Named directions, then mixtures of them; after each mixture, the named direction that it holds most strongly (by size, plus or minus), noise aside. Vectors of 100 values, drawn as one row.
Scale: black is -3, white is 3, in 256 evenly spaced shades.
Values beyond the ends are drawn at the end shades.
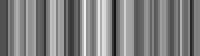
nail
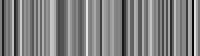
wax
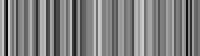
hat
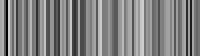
hat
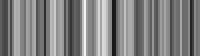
nail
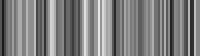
nail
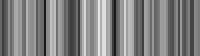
nail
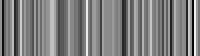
wax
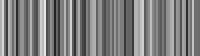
hat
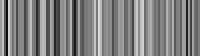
hat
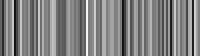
wax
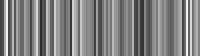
hat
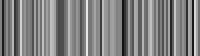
wax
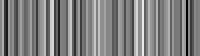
hat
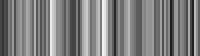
nail
